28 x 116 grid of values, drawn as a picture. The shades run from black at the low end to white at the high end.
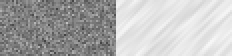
The table splits into one row of 2 panels. Panel 1,1: middling, fine-grained. Panel 1,2: very high, slanting up to the right, faint in contrast.
